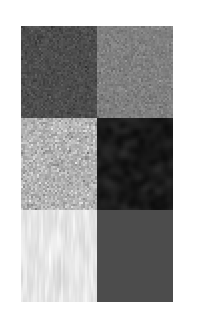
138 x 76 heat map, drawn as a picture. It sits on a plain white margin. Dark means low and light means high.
It is made of 3 by 2 panels. Panel 1,1: low, fine-grained, faint in contrast. Panel 1,2: middling, fine-grained, faint in contrast. Panel 2,1: high, fine-grained. Panel 2,2: very low, blotchy, faint in contrast. Panel 3,1: very high, streaked downward, faint in contrast. Panel 3,2: low, flat.
